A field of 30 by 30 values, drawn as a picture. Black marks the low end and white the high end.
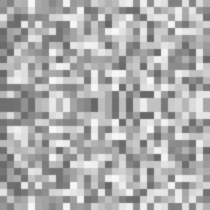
There is no seam. On average the colour sits 70% of the way up the scale. The texture is fine-grained noise. The histogram is flat. The top and bottom halves mirror each other. No overall slope runs across the table.
